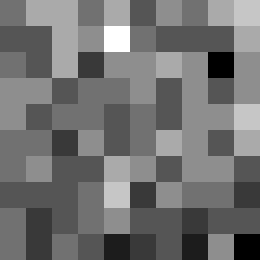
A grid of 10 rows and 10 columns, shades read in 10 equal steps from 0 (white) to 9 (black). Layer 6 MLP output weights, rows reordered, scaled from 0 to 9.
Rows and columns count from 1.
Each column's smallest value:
4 3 3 4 0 4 3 4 3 2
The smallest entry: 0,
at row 2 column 5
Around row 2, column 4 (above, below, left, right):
5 7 3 0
